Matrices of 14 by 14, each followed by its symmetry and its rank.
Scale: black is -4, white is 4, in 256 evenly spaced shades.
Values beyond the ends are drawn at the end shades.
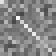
symmetric, full rank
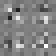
symmetric, rank two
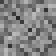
symmetric, full rank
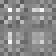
symmetric, rank two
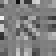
antisymmetric, rank two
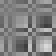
symmetric, rank one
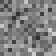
symmetric, full rank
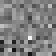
neither, rank three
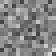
symmetric, full rank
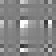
symmetric, rank one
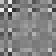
symmetric, rank two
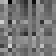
neither, rank two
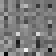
neither, rank three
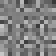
antisymmetric, rank two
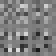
neither, rank two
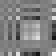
symmetric, rank one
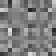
antisymmetric, rank two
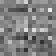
neither, rank three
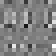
neither, rank two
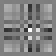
symmetric, rank one
